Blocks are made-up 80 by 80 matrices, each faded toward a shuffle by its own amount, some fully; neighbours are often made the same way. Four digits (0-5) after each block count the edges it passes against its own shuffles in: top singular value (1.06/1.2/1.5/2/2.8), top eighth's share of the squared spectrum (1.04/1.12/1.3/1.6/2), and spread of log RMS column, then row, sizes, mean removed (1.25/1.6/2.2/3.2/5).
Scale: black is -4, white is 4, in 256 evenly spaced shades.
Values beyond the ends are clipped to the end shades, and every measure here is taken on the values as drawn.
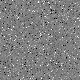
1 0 0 0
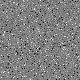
0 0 0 0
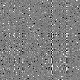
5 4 2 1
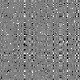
5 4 3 3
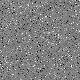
1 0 0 0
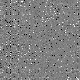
4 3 1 1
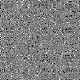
4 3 1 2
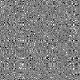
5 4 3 2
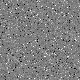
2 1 0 0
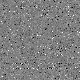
1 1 0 1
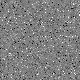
0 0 0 0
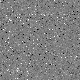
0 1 0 0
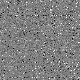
2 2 1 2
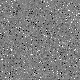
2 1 0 0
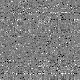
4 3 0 2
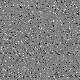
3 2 0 1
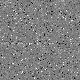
2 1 0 0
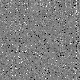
3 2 1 0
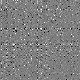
4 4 2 2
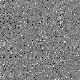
3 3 1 1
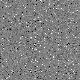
3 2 1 0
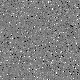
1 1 0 0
